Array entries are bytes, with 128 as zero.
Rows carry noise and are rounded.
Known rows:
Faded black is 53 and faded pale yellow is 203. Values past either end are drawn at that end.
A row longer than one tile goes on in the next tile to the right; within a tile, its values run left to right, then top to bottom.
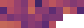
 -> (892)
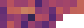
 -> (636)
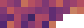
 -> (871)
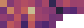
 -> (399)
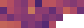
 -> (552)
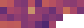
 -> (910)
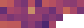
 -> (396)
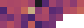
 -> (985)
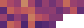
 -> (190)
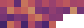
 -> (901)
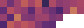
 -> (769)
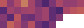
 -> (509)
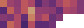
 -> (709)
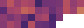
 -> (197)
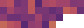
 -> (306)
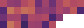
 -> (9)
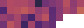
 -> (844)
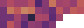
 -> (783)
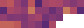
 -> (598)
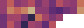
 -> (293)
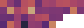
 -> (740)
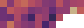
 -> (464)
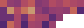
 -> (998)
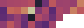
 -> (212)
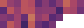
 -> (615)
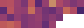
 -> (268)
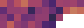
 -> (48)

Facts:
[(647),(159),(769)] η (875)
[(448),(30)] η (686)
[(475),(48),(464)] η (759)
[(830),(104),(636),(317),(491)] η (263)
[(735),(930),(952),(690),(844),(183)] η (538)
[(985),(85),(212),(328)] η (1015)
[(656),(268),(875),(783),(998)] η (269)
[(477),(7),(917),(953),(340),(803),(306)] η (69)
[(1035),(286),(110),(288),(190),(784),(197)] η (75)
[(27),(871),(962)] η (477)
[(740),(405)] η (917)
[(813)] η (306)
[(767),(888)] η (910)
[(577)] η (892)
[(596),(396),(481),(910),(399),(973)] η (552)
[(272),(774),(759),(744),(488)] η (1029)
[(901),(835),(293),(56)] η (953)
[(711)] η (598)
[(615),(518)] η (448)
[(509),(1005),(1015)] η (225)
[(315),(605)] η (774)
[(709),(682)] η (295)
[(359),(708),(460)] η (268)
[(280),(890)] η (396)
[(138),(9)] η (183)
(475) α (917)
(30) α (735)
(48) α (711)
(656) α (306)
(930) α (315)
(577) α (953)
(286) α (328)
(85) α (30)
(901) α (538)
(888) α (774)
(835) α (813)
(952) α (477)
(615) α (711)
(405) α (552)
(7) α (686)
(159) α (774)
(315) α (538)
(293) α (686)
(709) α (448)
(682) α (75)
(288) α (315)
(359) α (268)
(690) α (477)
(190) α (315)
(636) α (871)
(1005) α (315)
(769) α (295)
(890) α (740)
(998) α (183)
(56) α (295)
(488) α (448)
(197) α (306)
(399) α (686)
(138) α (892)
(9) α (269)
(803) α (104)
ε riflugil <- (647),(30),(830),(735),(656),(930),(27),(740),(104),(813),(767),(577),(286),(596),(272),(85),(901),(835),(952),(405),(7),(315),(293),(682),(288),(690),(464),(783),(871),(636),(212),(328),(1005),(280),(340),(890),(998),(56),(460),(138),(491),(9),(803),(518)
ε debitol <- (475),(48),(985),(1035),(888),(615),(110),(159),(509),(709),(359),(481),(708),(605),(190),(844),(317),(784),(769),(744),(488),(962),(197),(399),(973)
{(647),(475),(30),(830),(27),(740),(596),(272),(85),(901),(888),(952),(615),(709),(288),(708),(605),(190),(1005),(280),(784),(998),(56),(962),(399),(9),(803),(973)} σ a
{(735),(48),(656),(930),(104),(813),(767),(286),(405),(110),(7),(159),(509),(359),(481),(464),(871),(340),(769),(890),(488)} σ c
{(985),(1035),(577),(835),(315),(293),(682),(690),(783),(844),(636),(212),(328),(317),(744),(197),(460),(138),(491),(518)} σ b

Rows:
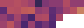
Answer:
(744)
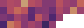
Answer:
(930)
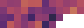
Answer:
(656)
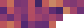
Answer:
(477)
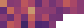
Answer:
(973)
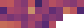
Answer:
(225)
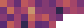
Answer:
(962)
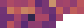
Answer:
(460)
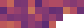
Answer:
(69)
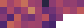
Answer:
(159)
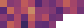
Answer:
(784)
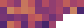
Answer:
(288)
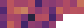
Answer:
(138)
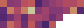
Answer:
(85)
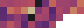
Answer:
(328)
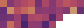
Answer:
(272)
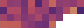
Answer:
(295)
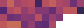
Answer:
(538)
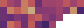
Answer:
(1005)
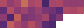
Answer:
(359)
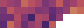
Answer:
(340)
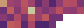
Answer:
(888)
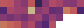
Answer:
(1015)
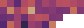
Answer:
(27)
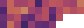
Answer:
(690)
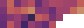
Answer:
(835)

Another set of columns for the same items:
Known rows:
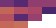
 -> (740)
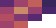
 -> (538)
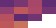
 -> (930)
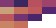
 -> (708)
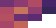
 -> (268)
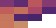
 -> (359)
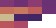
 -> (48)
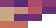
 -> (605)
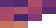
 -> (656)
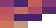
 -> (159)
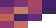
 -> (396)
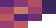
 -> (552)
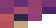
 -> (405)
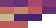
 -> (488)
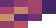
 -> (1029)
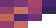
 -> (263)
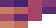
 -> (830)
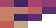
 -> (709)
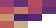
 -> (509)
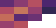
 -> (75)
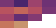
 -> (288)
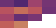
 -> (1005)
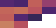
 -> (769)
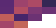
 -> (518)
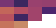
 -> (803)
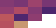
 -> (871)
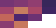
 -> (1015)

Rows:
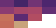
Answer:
(7)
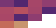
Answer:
(901)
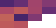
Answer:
(286)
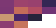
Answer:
(985)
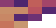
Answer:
(784)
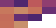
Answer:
(190)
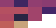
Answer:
(56)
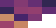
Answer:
(293)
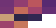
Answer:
(197)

